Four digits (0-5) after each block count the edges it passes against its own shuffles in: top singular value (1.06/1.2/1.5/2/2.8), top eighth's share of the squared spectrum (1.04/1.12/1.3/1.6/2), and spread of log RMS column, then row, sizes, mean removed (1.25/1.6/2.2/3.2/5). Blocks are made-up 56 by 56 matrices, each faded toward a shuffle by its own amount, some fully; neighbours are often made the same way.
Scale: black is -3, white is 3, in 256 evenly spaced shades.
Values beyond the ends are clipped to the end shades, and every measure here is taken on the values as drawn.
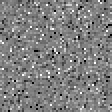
0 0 0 0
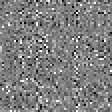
4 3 2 2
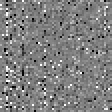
3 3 2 0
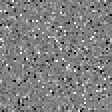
0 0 0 0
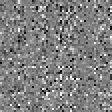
4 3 3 2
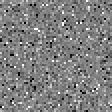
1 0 0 0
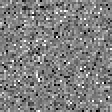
2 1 0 0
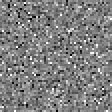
0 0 0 0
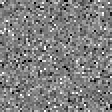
0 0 0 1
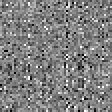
4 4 2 2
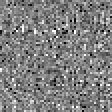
3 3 1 2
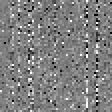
2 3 3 0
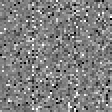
1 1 2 0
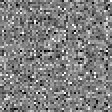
3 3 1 1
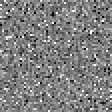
1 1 0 0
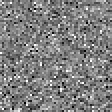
2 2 0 0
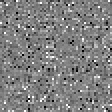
3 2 1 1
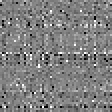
4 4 2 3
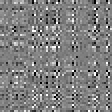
5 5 4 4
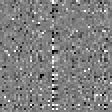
4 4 2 2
